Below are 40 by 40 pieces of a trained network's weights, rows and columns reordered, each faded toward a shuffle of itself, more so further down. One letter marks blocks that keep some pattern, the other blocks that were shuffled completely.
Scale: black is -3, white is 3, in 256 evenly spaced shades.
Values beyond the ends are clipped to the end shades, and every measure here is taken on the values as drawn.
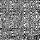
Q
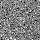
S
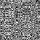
Q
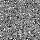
S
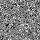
S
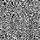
Q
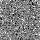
S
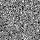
S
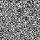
Q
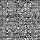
Q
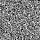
S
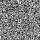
S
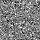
S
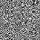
Q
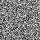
S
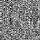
Q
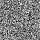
S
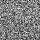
S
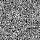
S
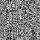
Q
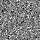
S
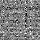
Q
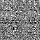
Q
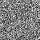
S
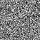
S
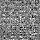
Q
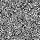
S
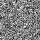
S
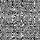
Q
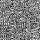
Q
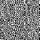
Q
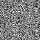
Q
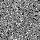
S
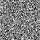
Q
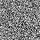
S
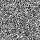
S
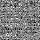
Q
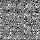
Q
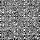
Q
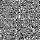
Q
